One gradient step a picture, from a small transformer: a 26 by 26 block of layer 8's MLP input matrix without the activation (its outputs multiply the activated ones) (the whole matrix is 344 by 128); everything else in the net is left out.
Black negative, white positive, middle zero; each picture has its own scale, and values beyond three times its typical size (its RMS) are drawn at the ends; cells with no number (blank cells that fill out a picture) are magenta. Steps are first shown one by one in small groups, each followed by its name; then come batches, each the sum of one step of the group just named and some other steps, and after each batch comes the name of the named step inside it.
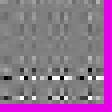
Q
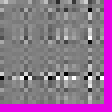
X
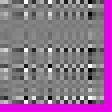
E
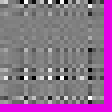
E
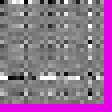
X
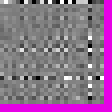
X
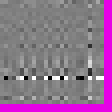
Q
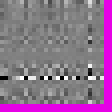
X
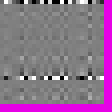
Q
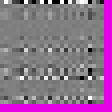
E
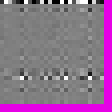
X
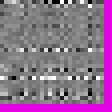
Q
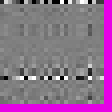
Q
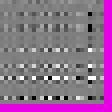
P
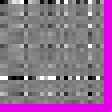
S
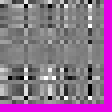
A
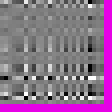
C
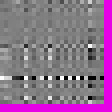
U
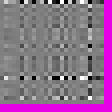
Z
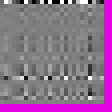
C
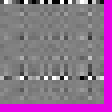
S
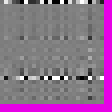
P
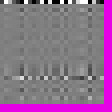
Z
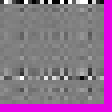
A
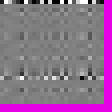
S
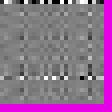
S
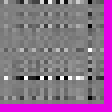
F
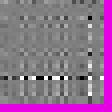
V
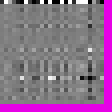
F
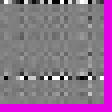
V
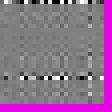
V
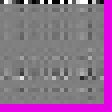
F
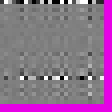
V
